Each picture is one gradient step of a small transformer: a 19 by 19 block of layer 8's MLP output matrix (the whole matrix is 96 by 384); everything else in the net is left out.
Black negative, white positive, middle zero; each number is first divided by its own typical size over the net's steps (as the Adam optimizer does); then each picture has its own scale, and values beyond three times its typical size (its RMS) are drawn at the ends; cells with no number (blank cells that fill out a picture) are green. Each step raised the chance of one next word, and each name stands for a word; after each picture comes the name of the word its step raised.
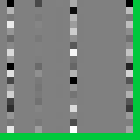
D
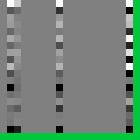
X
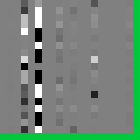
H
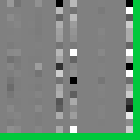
D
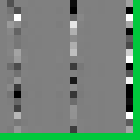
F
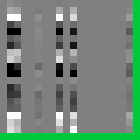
F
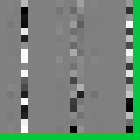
X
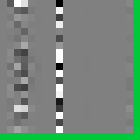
D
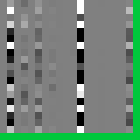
H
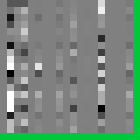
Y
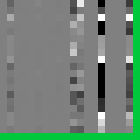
F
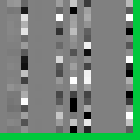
F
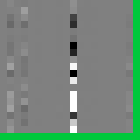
Y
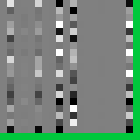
X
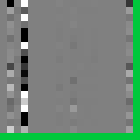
D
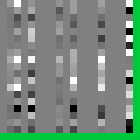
X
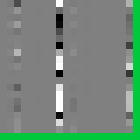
Y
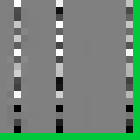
X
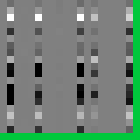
F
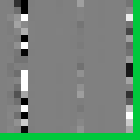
F
